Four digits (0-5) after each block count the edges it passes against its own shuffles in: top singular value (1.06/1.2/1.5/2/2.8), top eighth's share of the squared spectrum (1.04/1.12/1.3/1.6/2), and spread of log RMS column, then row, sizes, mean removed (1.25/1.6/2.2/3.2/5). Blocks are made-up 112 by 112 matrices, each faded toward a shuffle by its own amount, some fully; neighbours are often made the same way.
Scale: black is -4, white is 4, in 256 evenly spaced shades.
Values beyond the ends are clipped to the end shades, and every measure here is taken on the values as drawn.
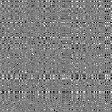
5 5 3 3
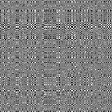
5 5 4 4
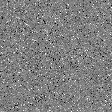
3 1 0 0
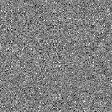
4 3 2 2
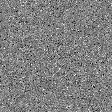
2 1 0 0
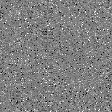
4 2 1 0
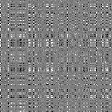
5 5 4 4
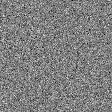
0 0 0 0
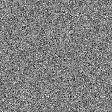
2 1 0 0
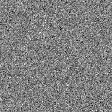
3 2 1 1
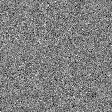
0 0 0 0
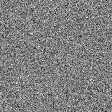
1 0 0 0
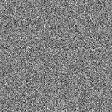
4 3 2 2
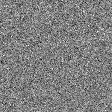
0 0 0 0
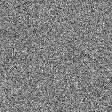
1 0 0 0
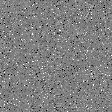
3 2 1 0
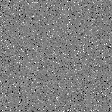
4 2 1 1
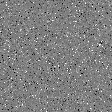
1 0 0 0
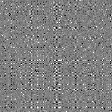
5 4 3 3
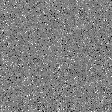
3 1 0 0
